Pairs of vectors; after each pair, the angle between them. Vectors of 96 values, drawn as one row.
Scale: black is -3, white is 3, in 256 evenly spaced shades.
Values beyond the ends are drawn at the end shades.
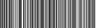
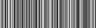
partly opposed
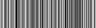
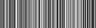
nearly opposite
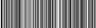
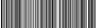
nearly parallel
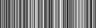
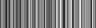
partly aligned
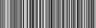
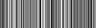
partly aligned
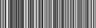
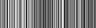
partly opposed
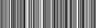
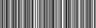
orthogonal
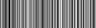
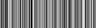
orthogonal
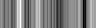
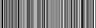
orthogonal
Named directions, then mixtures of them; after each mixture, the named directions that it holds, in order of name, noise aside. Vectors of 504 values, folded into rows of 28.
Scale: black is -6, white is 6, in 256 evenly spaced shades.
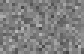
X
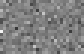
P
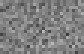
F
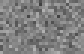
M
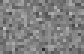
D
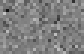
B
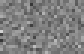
F, P, X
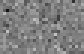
B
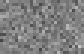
F, M, X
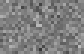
M, X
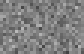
X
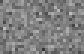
D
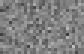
F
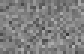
F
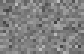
B, M, X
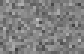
D, F, X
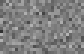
D, F, P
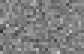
M, P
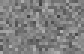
M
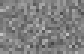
F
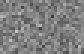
X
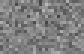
M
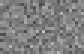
F, M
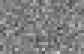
D, M, P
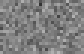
M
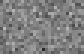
D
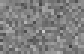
F, M
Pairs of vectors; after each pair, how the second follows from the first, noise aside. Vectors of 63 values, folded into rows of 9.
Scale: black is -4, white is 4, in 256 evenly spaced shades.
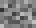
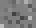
partly zeroed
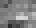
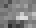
copied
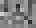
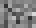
reversed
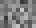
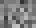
copied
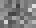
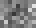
copied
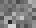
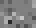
partly zeroed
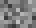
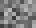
shuffled
